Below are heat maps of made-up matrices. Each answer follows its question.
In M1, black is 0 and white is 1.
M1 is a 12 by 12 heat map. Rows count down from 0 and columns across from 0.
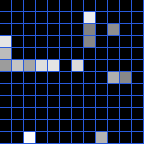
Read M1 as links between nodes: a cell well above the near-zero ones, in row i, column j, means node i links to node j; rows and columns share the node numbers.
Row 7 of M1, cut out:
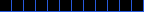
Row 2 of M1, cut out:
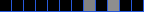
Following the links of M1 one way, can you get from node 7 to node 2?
no
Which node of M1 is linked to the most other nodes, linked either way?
node 5
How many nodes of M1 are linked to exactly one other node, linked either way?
2
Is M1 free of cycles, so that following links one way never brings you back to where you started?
yes
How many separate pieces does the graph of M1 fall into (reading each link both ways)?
1
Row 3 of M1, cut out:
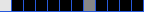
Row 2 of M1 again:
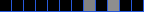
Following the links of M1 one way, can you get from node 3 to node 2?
no
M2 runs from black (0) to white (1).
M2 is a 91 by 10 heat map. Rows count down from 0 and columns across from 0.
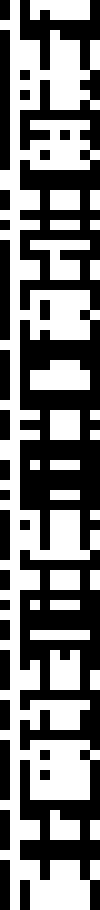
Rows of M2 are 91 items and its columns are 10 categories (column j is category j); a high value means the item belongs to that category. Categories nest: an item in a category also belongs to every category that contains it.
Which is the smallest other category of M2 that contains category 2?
3
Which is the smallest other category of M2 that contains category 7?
5
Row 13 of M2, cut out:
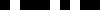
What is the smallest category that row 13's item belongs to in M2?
7
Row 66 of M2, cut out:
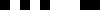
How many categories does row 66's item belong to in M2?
5
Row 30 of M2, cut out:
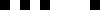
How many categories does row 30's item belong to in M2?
6
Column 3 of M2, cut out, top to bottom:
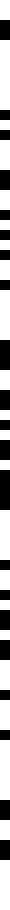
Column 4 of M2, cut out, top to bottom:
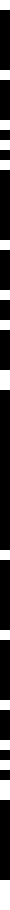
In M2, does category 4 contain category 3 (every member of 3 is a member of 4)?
no
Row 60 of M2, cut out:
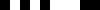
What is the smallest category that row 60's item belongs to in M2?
3
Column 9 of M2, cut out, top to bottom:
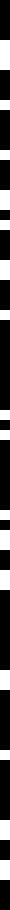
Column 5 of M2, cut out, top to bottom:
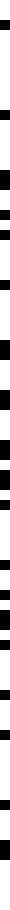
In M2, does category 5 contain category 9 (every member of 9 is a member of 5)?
yes
